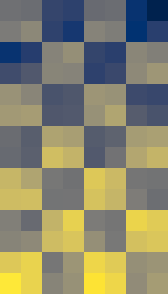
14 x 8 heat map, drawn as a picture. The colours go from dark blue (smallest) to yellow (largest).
Grain: checkered. Lone odd cells: none. Ninth with the lowest average: top right. Slope: up to the bottom. Mirror symmetry: none.
